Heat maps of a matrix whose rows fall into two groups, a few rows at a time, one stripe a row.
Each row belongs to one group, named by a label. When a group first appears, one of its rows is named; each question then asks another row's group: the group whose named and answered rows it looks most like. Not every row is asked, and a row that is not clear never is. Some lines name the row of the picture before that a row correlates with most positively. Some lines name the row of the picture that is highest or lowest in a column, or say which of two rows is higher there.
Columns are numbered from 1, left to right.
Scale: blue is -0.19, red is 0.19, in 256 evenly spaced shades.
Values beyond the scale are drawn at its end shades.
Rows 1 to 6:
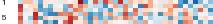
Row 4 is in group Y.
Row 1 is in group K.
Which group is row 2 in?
Y
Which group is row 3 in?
Y
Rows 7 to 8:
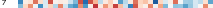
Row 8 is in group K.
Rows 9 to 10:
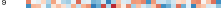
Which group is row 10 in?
K
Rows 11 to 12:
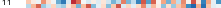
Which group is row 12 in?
K
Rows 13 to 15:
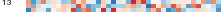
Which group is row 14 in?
Y
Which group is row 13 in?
Y
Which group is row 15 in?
K
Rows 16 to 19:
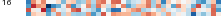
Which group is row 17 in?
K
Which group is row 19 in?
K
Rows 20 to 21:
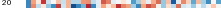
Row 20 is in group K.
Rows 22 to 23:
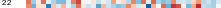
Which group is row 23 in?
Y
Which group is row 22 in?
Y
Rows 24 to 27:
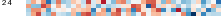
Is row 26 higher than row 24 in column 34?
Yes
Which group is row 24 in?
K
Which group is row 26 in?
K
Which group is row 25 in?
Y
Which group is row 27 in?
K
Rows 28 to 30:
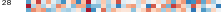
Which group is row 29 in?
Y
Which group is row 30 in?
K
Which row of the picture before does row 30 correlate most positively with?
24
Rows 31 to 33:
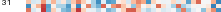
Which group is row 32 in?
K
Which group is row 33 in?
Y
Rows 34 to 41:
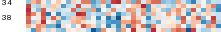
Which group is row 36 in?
Y
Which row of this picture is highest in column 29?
37
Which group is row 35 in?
Y
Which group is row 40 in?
Y
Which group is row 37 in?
Y
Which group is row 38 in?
Y
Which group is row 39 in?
Y
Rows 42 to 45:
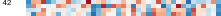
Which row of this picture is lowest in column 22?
43
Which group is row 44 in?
Y
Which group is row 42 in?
K
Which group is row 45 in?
Y
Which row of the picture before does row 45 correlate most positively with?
41
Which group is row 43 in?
K
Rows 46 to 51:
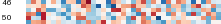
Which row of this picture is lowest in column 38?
48
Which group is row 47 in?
Y
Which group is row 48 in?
K
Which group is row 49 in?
Y
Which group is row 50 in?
Y
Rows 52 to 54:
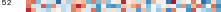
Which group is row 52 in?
Y
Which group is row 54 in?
Y
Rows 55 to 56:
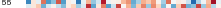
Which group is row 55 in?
K
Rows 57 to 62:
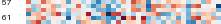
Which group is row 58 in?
Y
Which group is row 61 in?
Y
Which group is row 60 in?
K
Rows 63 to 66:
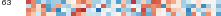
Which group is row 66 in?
Y
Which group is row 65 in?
Y
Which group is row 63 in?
Y
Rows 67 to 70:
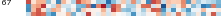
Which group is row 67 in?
Y
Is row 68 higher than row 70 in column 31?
No
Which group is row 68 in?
K
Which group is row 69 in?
K
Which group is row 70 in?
K
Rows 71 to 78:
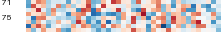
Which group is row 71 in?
K
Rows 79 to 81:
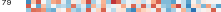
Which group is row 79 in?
K
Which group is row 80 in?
Y
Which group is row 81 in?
K
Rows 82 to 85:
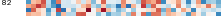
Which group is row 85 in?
Y
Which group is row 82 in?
K
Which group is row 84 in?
K
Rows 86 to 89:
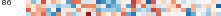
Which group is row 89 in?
K
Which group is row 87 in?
Y
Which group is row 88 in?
Y
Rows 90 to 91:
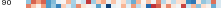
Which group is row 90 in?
K
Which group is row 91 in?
Y
